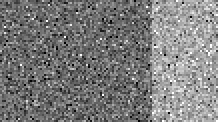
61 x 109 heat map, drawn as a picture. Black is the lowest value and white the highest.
No regular stripes run through it. A vertical seam about 70% of the way across splits the table, and the right part is higher. The histogram is bell-shaped.
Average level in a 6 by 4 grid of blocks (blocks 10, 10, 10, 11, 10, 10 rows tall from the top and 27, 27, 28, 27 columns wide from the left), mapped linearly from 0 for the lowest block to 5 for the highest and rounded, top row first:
0015 / 0015 / 0015 / 0025 / 0015 / 0015
